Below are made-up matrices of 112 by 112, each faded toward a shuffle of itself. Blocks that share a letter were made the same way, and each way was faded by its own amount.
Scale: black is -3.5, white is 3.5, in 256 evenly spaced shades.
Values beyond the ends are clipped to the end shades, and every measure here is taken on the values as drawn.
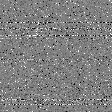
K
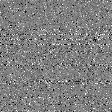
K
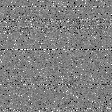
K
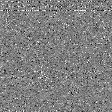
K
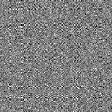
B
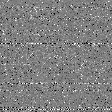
K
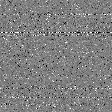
K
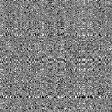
B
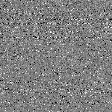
K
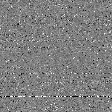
K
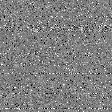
K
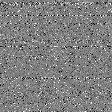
K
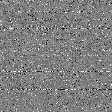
K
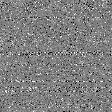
K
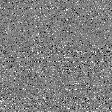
K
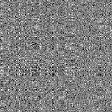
B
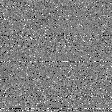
K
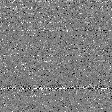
K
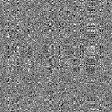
B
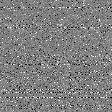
K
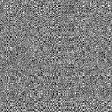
B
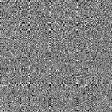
B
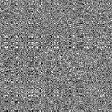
B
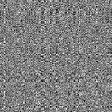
B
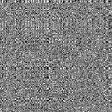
B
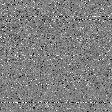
K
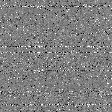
K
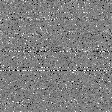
K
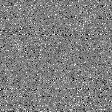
K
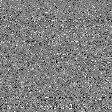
K
